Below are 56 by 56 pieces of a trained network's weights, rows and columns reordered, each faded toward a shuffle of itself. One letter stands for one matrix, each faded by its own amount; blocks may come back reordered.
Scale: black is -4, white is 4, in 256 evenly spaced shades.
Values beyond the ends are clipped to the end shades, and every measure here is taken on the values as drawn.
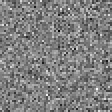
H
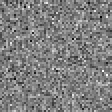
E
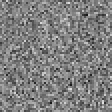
H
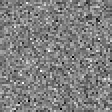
E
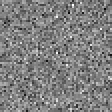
E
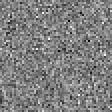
E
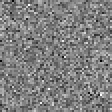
E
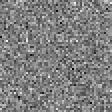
H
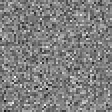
H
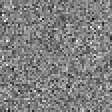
H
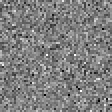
E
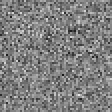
H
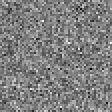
H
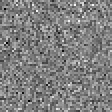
H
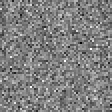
E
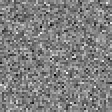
E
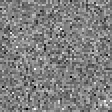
E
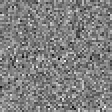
H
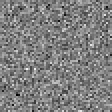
H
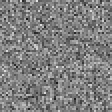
H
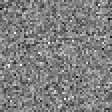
E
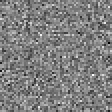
H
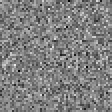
H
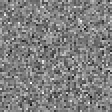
E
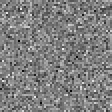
E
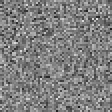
H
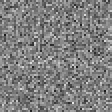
H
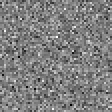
E
